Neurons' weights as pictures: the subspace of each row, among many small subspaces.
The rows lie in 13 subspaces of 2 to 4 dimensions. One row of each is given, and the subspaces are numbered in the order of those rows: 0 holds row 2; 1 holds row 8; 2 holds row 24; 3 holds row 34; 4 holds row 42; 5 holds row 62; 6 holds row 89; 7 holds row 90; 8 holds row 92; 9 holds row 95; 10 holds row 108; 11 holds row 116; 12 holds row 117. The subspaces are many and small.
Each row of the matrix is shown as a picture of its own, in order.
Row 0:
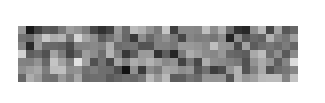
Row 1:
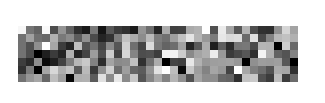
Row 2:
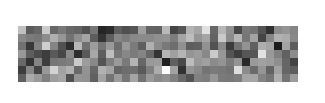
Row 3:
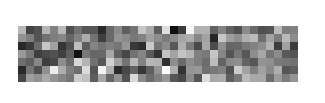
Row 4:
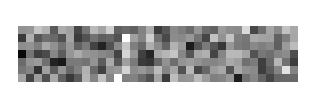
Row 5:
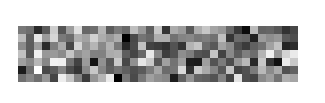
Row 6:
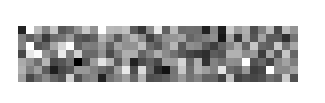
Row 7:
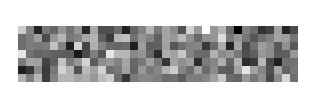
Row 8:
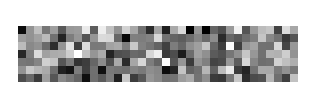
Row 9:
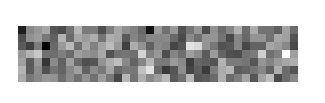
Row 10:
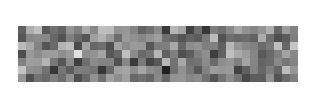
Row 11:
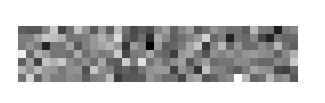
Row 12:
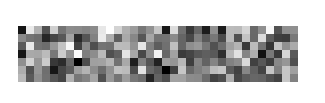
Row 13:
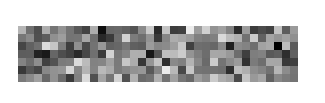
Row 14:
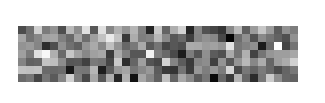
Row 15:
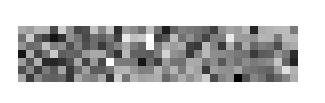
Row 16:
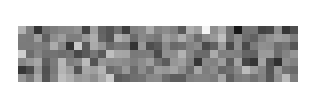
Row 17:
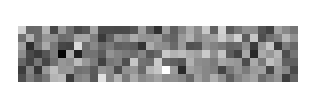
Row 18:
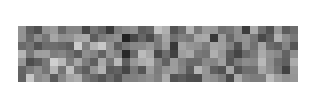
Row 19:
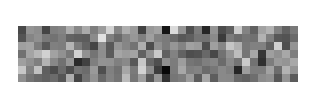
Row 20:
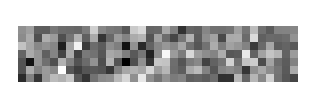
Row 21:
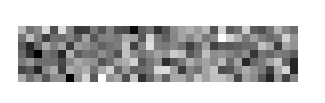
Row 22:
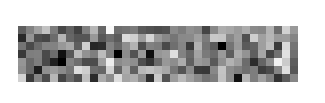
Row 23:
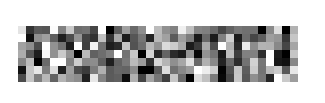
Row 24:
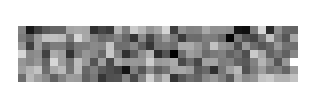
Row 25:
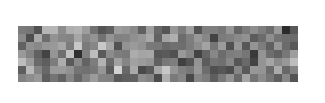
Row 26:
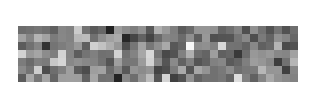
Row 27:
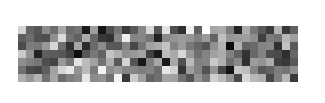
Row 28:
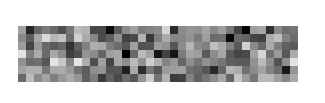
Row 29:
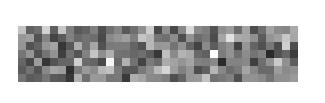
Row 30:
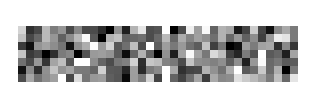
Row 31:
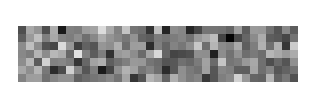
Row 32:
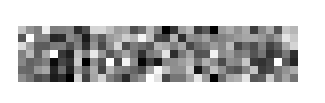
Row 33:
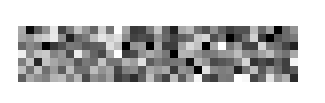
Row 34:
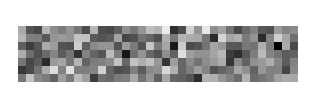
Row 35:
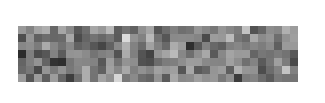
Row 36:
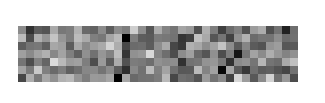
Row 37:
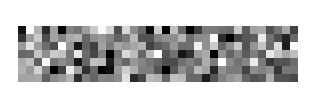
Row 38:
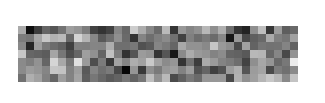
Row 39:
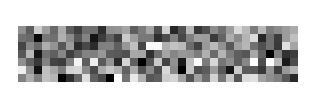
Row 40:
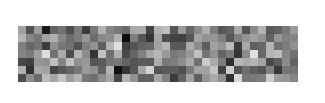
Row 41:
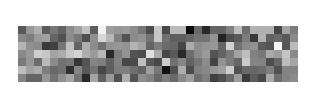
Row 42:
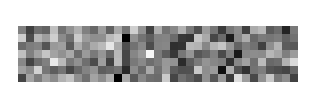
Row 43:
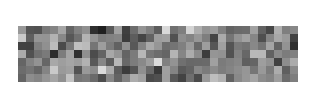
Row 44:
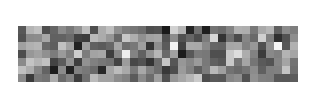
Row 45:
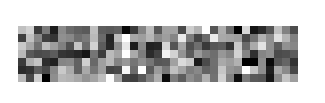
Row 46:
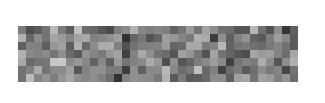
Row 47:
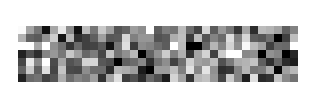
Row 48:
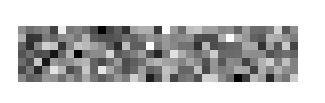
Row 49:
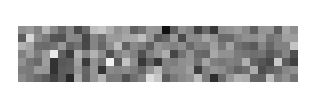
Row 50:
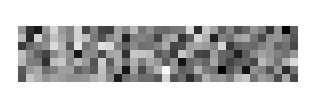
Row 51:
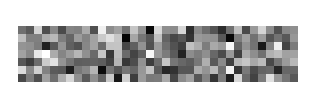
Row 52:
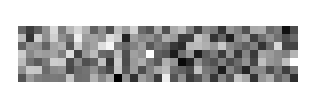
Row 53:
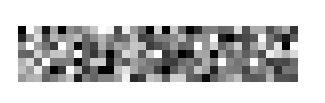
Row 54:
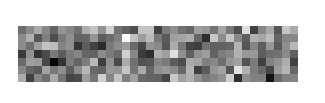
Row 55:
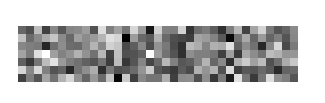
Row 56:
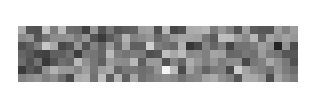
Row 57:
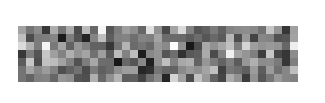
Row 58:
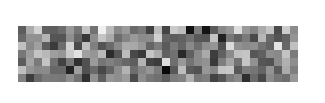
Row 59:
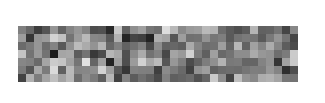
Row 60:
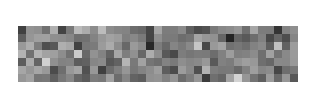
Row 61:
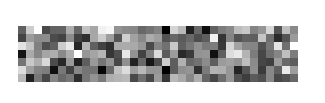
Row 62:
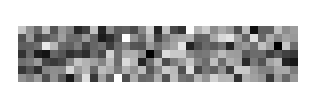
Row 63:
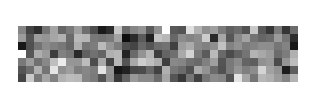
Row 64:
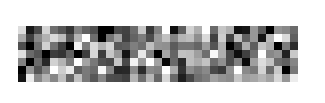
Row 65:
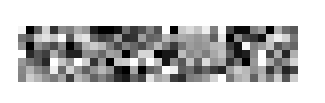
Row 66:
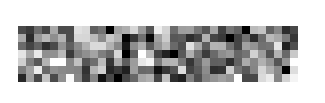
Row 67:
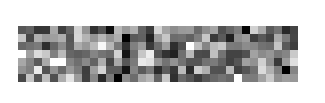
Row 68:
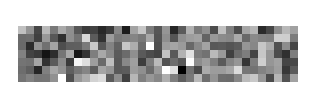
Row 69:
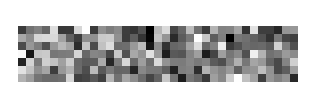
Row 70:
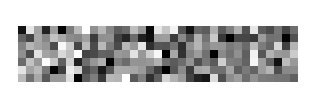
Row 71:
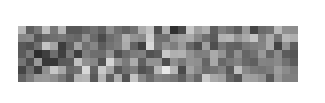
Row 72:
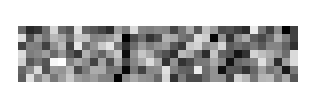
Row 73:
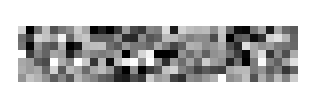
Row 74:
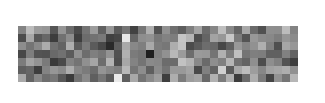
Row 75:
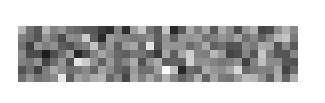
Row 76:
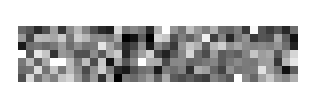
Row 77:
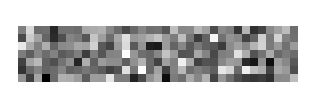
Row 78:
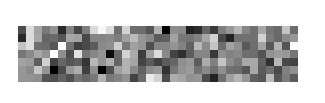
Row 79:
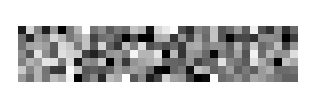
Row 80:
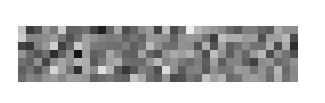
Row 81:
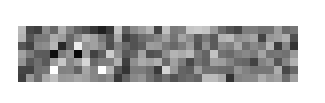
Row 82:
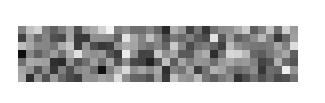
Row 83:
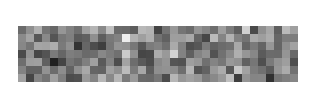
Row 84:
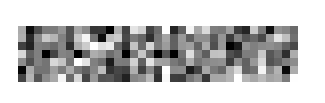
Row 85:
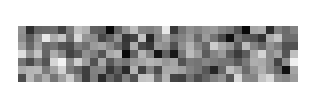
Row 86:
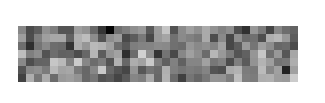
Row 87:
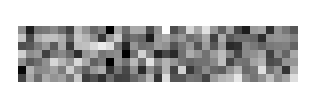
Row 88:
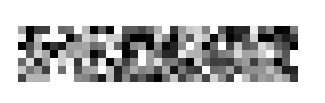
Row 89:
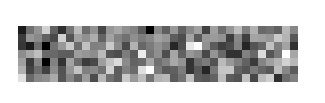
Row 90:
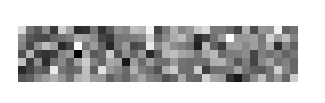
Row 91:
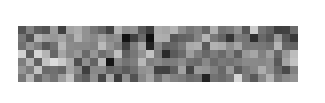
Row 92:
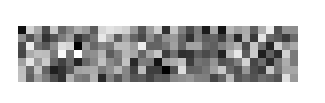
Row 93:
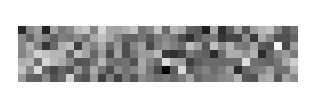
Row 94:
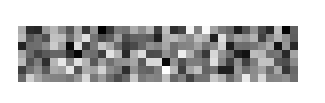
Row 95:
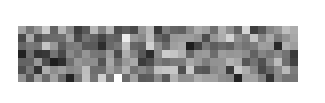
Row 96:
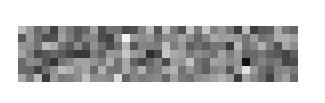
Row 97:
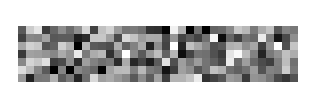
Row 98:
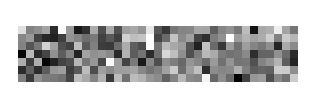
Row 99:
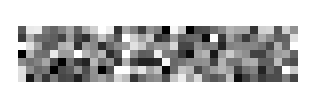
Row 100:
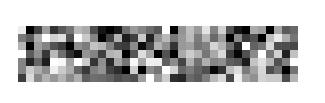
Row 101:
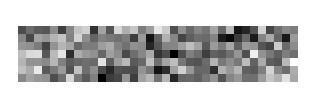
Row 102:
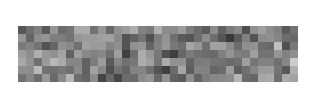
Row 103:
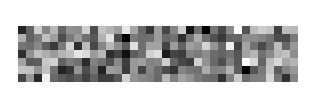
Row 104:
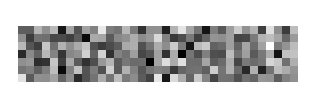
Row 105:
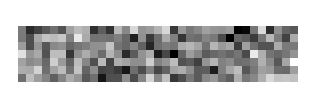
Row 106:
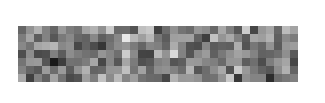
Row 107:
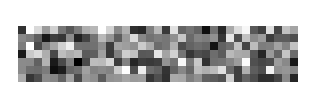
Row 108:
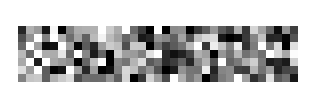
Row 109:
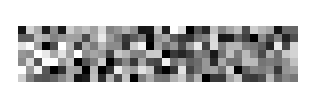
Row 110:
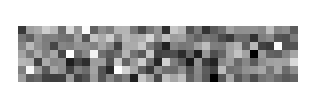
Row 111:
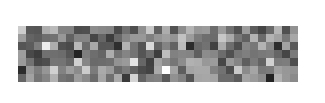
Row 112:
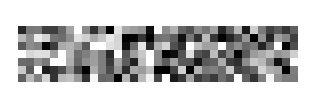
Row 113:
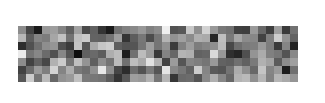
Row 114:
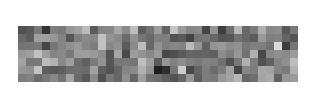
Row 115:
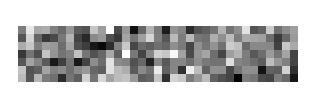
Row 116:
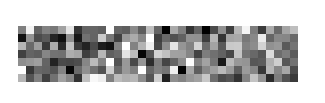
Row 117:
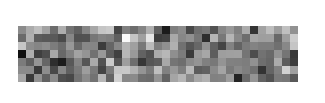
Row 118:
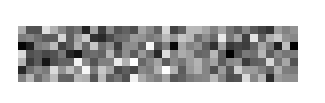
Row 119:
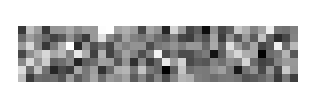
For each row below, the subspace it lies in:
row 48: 10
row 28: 8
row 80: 7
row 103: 1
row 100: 8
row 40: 4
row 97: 3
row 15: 7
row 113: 9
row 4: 9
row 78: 10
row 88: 10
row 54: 3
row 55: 4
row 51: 4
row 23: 6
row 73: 8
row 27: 1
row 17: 8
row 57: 6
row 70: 7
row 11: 7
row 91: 12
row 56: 9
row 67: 9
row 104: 6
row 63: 12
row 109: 12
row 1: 0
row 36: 4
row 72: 5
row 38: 2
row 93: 0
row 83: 3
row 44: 3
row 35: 9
